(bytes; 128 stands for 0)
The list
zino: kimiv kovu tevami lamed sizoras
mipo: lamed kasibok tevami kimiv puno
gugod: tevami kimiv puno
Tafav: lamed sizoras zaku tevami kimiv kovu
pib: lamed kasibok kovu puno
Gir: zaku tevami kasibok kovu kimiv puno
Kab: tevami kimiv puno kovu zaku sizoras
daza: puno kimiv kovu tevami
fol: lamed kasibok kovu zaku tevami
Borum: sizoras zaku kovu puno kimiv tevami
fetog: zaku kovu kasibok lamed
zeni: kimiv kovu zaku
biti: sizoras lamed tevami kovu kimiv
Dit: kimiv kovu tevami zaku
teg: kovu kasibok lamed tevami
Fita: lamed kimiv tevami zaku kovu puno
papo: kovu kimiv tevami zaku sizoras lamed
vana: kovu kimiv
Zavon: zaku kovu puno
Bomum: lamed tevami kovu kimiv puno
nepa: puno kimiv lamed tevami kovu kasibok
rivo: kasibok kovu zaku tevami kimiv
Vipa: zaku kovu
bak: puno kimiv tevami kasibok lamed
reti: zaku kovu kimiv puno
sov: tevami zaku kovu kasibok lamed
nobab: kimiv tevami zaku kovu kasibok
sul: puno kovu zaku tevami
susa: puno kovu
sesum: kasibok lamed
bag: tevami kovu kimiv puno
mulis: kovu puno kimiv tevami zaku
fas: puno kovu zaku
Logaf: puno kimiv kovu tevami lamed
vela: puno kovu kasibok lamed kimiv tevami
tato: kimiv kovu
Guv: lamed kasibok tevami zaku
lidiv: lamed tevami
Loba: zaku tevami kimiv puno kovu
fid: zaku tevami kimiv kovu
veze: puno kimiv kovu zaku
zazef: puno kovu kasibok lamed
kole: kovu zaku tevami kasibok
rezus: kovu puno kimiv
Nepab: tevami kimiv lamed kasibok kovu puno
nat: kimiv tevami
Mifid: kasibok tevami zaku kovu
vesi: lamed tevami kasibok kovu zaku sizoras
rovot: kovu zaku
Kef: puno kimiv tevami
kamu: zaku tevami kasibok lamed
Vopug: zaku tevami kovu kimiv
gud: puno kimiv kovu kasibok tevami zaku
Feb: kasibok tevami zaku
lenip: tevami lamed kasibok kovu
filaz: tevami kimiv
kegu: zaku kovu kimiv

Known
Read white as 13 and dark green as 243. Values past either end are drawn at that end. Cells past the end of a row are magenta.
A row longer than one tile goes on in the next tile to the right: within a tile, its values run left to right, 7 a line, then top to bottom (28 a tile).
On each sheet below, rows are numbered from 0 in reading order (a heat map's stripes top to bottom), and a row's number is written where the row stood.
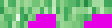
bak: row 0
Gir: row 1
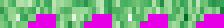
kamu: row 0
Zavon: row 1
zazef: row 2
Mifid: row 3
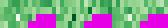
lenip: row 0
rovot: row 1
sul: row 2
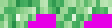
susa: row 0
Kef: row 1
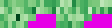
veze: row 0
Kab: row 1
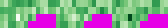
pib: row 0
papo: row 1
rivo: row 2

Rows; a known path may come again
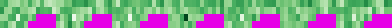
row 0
Kef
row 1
susa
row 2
zazef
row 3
tato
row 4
lenip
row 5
reti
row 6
pib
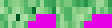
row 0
veze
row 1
Loba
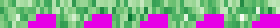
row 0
kamu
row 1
papo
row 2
Feb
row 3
teg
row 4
zino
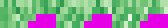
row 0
fol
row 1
nat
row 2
vela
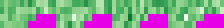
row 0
Gir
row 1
Zavon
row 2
Mifid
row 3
daza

